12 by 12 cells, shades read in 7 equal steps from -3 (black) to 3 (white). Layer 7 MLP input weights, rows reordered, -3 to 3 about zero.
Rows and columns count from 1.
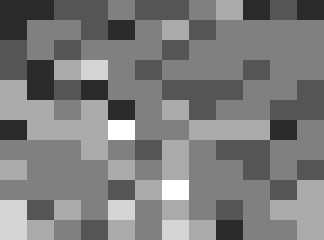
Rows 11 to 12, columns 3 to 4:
1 0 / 0 -1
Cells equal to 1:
29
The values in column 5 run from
-2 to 3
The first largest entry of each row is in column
9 7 2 4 1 1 5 4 1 7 1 1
